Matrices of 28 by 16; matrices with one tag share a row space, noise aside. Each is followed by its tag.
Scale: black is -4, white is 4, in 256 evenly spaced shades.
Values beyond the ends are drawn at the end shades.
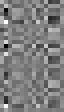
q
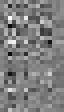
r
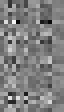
r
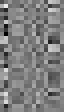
q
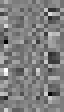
q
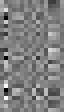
q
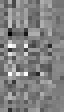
r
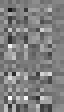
r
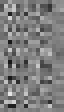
r
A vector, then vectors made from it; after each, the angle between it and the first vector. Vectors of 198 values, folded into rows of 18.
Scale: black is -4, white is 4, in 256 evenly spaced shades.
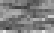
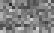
partly aligned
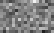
partly opposed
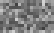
partly aligned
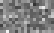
partly aligned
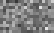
orthogonal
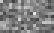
partly opposed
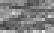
nearly parallel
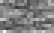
nearly parallel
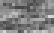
nearly parallel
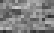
nearly opposite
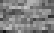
nearly opposite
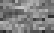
nearly opposite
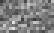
partly opposed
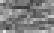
nearly parallel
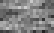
nearly opposite
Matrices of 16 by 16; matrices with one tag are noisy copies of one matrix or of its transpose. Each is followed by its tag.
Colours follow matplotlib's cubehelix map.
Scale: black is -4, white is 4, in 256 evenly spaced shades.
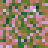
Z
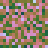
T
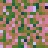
Z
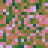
Z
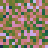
T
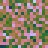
T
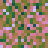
Z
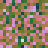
Z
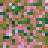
Z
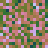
T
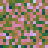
T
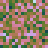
T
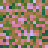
T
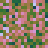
T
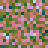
T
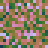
T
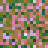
T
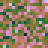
Z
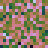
T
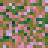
Z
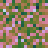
Z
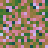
T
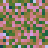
T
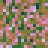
Z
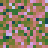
Z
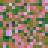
Z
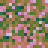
Z
